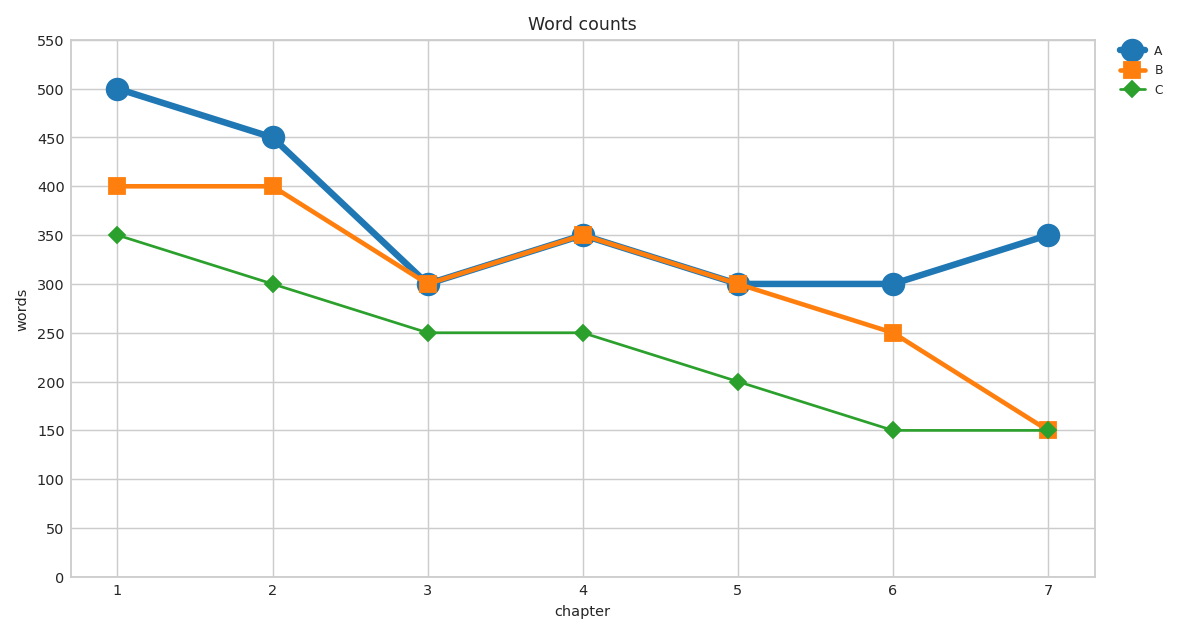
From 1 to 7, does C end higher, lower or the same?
lower
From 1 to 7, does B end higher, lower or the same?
lower
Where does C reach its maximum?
1
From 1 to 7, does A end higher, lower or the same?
lower
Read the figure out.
Title: Word counts
x-axis: chapter, ticks 1 2 3 4 5 6 7
y-axis: words, ticks 0 50 100 150 200 250 300 350 400 450 500 550
Legend: A, B, C
Values:
A: 500 450 300 350 300 300 350
B: 400 400 300 350 300 250 150
C: 350 300 250 250 200 150 150
